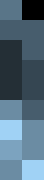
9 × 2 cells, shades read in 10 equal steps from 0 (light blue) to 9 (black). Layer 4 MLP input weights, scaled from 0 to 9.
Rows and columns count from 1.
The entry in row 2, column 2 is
5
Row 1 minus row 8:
2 6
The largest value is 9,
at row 1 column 2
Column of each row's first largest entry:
2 1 1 1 1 2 2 2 1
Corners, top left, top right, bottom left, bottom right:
4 9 3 0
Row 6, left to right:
3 5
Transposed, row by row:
4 5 7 7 7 3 0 2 3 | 9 5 5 6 6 5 3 3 0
